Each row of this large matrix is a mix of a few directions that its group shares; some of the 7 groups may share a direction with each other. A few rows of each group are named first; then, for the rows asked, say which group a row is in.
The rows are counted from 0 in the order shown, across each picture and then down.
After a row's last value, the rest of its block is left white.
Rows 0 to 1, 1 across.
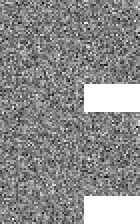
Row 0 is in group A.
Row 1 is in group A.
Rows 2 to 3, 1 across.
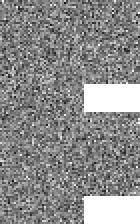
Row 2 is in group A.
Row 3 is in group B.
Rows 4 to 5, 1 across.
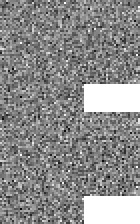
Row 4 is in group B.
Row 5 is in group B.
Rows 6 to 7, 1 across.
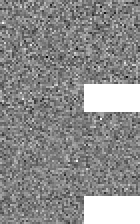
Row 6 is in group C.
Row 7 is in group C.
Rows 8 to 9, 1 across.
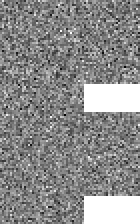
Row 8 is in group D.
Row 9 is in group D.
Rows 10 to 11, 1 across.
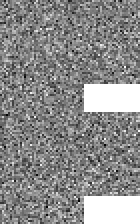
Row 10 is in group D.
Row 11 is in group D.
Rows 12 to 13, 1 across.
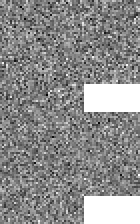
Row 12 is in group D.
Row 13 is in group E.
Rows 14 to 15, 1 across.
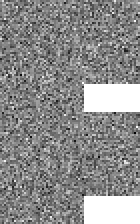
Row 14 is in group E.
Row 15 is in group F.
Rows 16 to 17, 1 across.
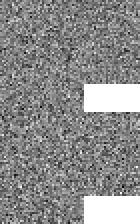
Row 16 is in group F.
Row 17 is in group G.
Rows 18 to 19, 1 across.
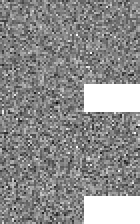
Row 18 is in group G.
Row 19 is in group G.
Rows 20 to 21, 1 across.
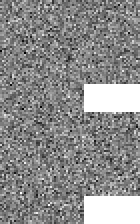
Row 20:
F
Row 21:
D
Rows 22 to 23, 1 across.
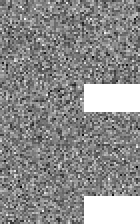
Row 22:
D
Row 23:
G
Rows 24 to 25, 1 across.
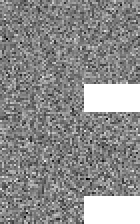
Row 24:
F
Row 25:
G
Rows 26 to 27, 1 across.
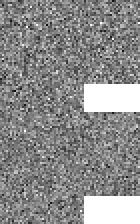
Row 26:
B
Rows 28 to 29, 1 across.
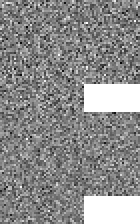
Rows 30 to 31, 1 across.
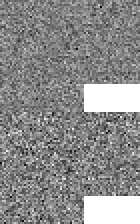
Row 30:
C
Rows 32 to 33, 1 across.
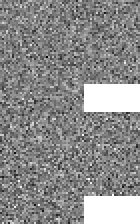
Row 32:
C
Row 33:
G
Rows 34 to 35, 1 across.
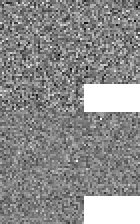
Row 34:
A
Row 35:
C
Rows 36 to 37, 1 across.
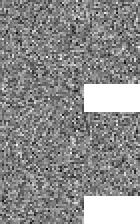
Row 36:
C
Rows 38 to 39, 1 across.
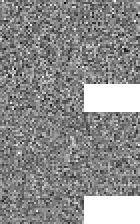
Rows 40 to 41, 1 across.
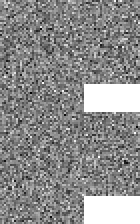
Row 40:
D
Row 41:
F
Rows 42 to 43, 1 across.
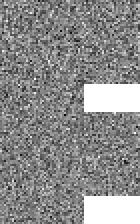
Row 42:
D
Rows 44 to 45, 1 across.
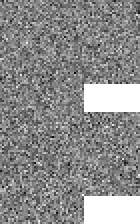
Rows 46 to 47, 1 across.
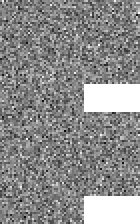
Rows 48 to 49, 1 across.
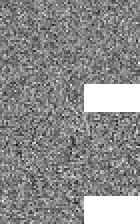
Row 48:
E
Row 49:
C
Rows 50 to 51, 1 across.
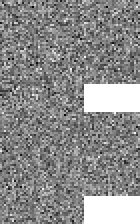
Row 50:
A
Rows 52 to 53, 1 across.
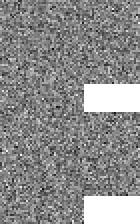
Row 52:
G
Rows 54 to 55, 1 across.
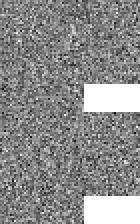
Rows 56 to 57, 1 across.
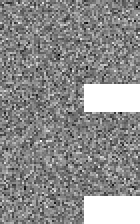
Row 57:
D
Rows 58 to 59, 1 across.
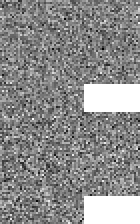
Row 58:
G
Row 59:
A
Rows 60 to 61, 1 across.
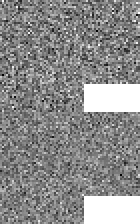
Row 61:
E
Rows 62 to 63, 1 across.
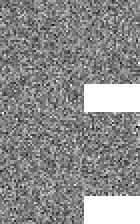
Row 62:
E
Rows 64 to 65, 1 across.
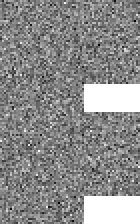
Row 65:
D
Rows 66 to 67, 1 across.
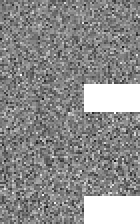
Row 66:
G
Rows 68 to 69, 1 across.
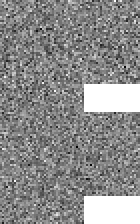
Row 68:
D
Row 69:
G
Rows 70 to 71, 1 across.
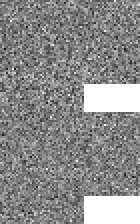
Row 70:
D
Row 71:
C
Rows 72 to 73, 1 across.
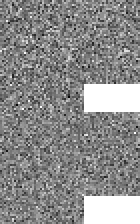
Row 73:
A
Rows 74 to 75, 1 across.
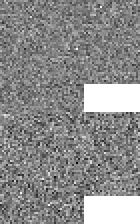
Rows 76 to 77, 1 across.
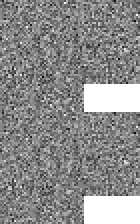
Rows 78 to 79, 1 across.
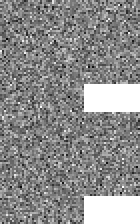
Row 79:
G
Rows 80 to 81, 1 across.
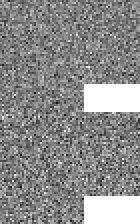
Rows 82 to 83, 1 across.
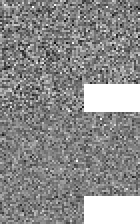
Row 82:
A
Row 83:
C
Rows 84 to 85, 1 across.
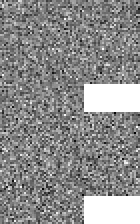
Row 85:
E
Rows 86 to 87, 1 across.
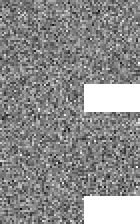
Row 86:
E
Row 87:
B
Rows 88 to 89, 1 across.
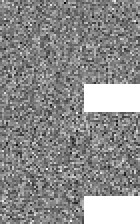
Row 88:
E
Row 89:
C
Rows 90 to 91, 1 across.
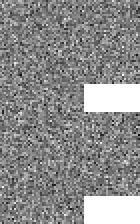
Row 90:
G
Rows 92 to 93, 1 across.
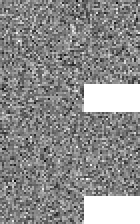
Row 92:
C
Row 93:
G
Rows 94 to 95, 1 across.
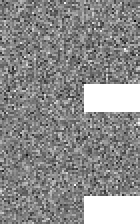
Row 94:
B
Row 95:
B
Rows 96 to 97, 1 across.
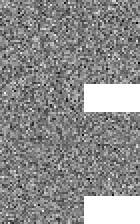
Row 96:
E
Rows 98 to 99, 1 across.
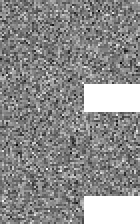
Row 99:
C
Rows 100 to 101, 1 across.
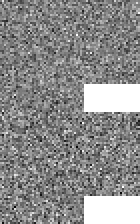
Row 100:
G
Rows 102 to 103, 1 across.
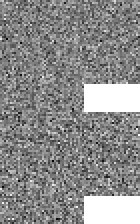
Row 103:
G
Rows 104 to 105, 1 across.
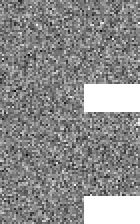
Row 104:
B
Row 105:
B
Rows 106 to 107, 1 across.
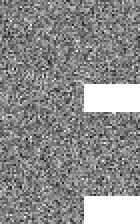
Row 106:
D
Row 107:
B
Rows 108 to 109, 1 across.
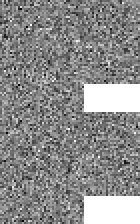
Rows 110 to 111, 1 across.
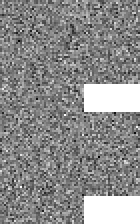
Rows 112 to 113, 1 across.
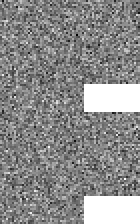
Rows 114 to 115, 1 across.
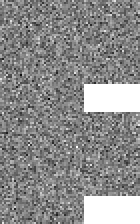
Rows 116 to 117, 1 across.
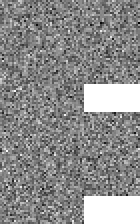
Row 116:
B
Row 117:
F
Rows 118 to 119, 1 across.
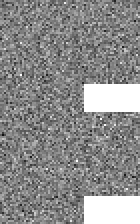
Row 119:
C
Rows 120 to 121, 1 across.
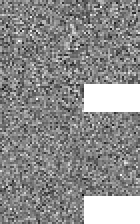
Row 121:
E
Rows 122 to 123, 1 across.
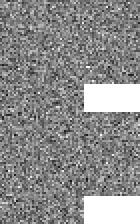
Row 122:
G
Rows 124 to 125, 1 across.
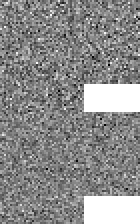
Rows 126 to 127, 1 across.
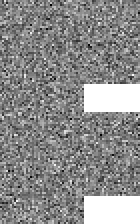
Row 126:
D
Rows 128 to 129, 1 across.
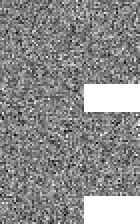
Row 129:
A
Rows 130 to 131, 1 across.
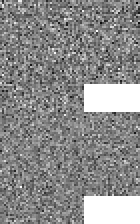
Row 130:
A
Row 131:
G
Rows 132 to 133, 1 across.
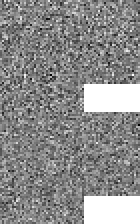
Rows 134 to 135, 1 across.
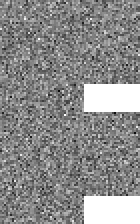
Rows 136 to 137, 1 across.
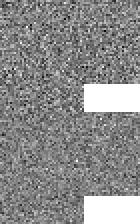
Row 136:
G
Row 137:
C
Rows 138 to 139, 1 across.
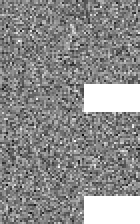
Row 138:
C
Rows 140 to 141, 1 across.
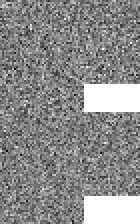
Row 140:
G
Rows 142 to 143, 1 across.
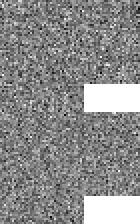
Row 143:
E
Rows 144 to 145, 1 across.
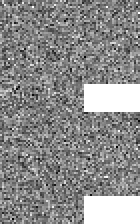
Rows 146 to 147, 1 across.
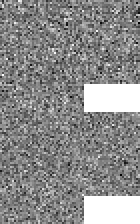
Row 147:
E
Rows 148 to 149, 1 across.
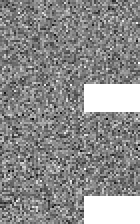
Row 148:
E
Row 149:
A
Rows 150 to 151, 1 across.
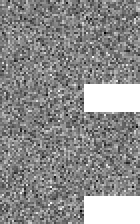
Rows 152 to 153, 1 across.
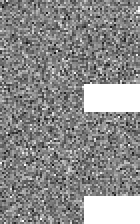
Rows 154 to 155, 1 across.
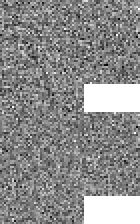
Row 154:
A
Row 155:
A
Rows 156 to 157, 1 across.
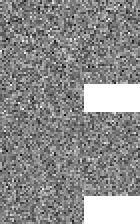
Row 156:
F
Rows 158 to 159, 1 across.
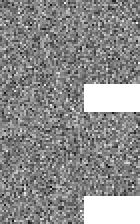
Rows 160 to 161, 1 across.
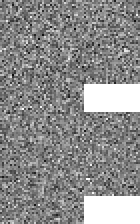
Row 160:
F
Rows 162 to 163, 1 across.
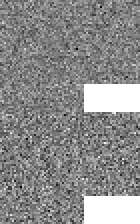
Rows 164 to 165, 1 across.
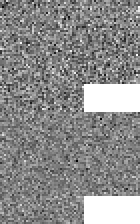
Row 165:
C
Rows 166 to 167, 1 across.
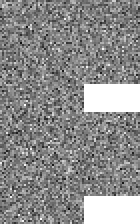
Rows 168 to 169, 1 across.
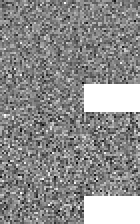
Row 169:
D
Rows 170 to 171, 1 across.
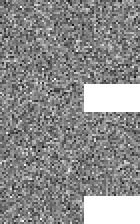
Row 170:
D
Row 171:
F
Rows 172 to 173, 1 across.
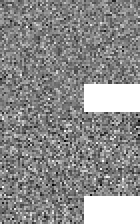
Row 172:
B
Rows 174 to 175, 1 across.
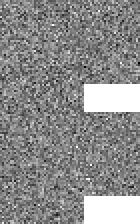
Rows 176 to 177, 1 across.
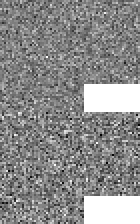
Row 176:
C
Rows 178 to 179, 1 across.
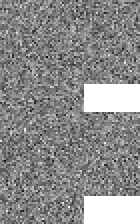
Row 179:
D
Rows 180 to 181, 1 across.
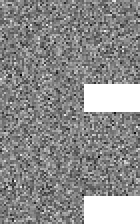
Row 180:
B
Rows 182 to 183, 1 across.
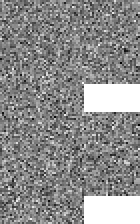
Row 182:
E
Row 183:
A
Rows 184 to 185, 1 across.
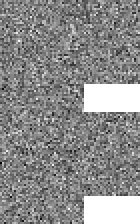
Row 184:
C
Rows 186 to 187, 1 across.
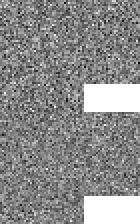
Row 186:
E
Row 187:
C
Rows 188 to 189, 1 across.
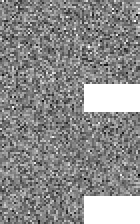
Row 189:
E
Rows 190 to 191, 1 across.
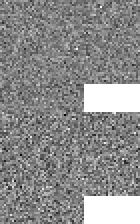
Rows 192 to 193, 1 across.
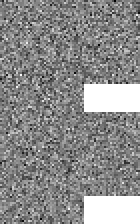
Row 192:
B
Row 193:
F
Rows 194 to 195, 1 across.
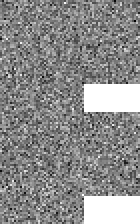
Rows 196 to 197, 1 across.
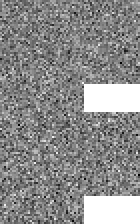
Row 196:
E
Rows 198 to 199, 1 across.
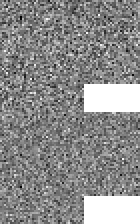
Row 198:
D
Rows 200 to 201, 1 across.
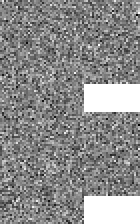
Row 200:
B
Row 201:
A
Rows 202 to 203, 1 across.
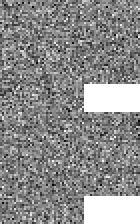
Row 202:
A
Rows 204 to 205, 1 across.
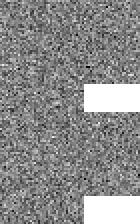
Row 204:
G
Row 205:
E
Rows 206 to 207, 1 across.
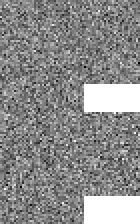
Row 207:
D
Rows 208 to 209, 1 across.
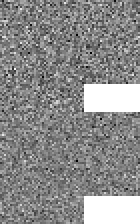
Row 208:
G
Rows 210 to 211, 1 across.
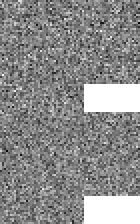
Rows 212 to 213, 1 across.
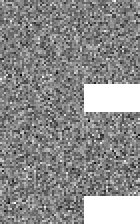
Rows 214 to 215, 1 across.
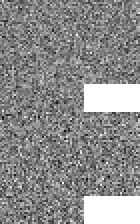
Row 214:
G
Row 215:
A
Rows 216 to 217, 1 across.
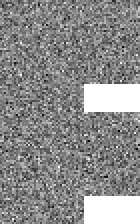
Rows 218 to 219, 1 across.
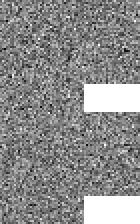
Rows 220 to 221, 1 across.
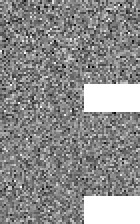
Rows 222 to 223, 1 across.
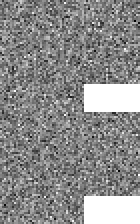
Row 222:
B
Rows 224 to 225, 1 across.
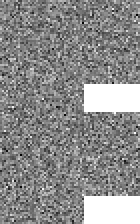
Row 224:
G
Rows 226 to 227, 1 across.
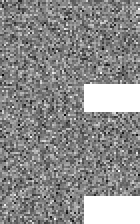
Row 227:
E
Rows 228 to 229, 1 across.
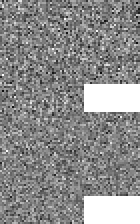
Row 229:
F
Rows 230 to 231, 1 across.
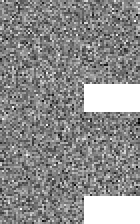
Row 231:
B
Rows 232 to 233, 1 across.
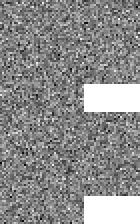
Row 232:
A
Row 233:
F
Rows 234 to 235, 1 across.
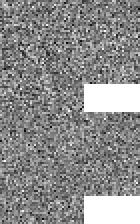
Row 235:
D
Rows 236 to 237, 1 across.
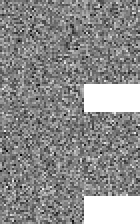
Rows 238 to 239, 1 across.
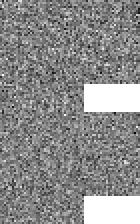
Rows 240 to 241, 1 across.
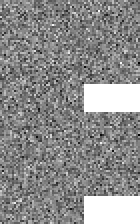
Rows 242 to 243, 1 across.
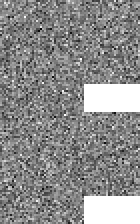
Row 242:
D
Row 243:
A
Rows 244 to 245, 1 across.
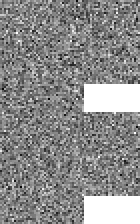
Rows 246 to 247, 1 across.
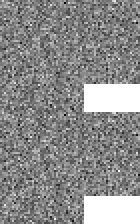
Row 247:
E
